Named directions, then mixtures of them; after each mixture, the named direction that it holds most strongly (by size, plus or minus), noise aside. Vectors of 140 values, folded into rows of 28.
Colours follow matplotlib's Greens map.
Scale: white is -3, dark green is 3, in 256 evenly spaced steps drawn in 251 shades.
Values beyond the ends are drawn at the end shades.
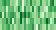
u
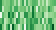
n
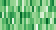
u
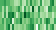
u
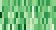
n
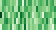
n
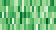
u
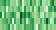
u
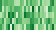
n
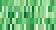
n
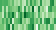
u
